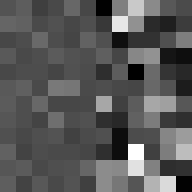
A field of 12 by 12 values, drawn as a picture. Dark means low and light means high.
Seam: vertical, 50% of the way across, the left part calmer. Ninth with the highest average: bottom right. Mirror symmetry: none. Roughest part: bottom right.
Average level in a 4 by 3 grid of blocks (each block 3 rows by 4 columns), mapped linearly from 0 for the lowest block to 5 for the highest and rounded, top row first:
112
110
103
125
